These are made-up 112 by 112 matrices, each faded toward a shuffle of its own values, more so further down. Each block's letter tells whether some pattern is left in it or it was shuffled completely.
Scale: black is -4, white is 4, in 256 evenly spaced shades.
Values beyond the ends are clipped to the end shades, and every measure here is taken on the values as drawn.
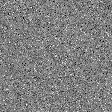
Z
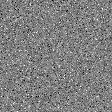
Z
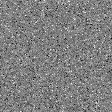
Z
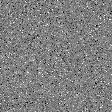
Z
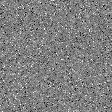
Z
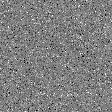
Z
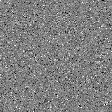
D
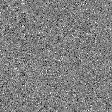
D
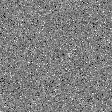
Z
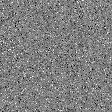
Z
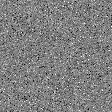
Z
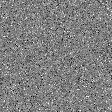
Z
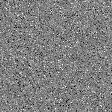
Z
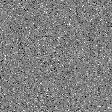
D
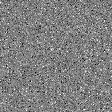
D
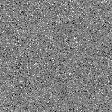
D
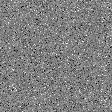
Z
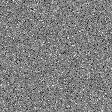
Z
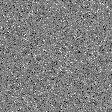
Z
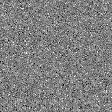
D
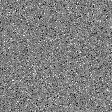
Z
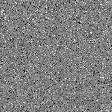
D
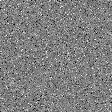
Z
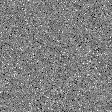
Z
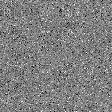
D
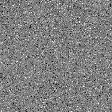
D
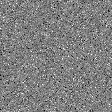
D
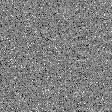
D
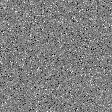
Z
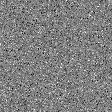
Z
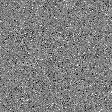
D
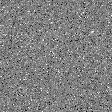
D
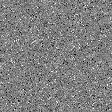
D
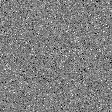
Z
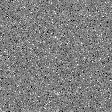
Z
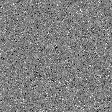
D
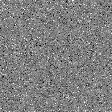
D
